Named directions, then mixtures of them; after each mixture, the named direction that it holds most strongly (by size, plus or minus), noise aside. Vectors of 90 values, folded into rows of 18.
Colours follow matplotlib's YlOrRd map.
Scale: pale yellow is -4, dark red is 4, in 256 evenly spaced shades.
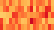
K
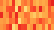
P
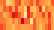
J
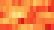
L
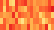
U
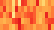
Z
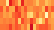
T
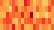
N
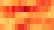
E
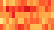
E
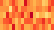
N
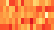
T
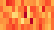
J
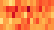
E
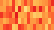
P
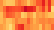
E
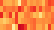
P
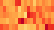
L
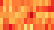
L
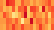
J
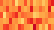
P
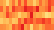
E
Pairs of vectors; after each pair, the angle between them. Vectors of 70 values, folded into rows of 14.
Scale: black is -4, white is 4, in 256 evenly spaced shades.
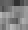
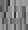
orthogonal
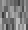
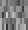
nearly parallel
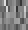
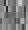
nearly opposite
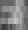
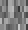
orthogonal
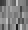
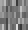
nearly opposite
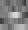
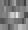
nearly parallel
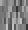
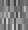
partly aligned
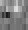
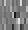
orthogonal
